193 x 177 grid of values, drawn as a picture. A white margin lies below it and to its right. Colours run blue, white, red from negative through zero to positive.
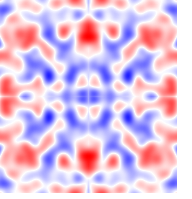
The texture varies smoothly and slowly. No overall slope runs across the table. Its left and right halves mirror each other, and so do its top and bottom. No seam splits the table.
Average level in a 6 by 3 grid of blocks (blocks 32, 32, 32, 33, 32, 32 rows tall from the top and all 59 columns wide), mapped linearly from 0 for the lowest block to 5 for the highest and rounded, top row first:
353
535
303
303
535
353
